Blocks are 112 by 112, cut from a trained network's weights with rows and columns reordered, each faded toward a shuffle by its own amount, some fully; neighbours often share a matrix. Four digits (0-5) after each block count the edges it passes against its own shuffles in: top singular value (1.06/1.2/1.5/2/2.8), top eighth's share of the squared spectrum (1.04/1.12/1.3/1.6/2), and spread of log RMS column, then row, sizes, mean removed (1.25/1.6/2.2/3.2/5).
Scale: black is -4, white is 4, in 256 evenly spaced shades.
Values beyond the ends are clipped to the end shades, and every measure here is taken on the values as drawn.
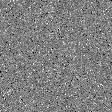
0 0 0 0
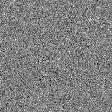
3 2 1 0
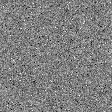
0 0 0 0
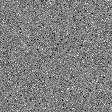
0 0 0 0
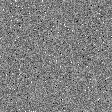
0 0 0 0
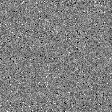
2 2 1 2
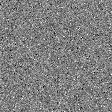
1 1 0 0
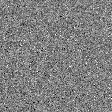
2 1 0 0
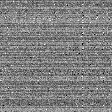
5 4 2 1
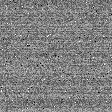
3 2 0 0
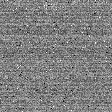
3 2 1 0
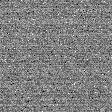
3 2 0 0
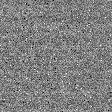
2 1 0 0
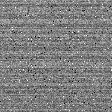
4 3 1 1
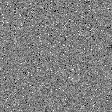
2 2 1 1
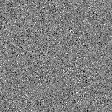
3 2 0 1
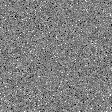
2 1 0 0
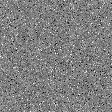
2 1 0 0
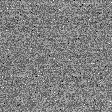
2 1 0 0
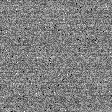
2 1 0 0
